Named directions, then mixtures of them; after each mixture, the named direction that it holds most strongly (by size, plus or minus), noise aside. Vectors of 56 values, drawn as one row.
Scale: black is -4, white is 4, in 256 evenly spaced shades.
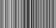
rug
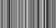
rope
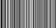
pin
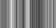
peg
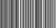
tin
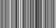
tin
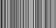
pin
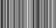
pin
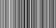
rug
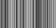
peg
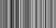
tin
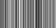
tin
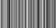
rope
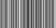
rug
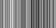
rug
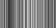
rug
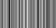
rope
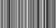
rope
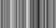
peg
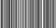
rope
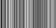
pin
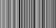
tin
